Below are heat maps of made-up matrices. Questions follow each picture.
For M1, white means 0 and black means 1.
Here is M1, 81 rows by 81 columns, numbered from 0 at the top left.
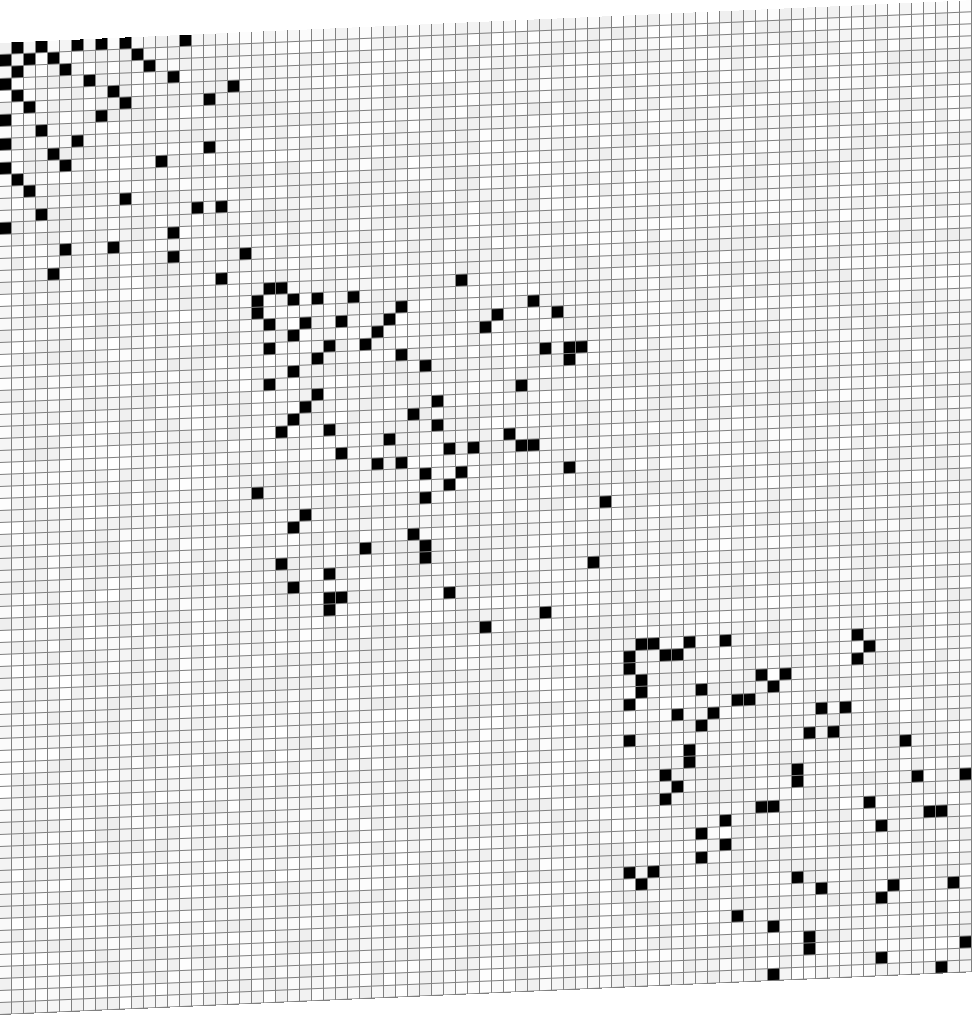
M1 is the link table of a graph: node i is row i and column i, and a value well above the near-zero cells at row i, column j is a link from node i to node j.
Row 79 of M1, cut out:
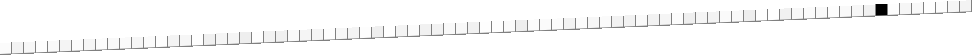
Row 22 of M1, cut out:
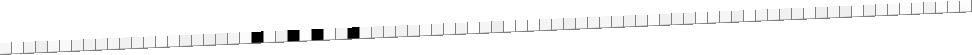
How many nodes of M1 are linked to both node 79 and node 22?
0
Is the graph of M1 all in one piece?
no
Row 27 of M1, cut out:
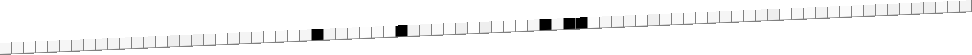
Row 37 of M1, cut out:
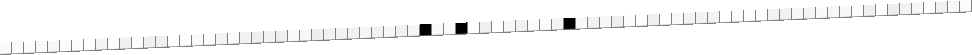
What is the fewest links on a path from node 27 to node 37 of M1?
2
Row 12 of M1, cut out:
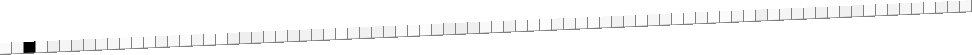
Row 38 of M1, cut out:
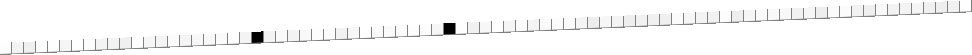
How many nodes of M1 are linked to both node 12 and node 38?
0
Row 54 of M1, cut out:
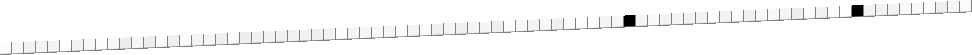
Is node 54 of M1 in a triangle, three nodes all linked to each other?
yes
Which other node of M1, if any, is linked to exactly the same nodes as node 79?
node 74
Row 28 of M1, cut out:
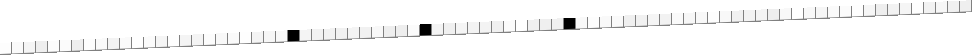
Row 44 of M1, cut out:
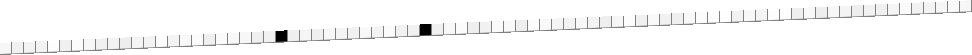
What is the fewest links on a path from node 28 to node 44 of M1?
2
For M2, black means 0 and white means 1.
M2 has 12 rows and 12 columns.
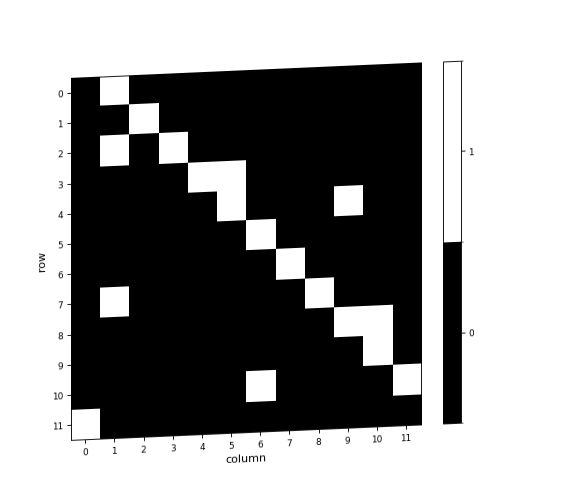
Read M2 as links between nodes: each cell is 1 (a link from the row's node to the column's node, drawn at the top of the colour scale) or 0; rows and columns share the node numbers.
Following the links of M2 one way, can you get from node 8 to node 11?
yes
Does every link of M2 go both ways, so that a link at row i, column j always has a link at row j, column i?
no
